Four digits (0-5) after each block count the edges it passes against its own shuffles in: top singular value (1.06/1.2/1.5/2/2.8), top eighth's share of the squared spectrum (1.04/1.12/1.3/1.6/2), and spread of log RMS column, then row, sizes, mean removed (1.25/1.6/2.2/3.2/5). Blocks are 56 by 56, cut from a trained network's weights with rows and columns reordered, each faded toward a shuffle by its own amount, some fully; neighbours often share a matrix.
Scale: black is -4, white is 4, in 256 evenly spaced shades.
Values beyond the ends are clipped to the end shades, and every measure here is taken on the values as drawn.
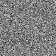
0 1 0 0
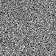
0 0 0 0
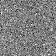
0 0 0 0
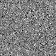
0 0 0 0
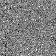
2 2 1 0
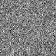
2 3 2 1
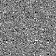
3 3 2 2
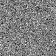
0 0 0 0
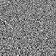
2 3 1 2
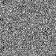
2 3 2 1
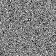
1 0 0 0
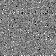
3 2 0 1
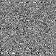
3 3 0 2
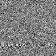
3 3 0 2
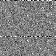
4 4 0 2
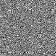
3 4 1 2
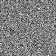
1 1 0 0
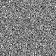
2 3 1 1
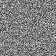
1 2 0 0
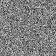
1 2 0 0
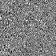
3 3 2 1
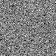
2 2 0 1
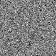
0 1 0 0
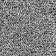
2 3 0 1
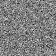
0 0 0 0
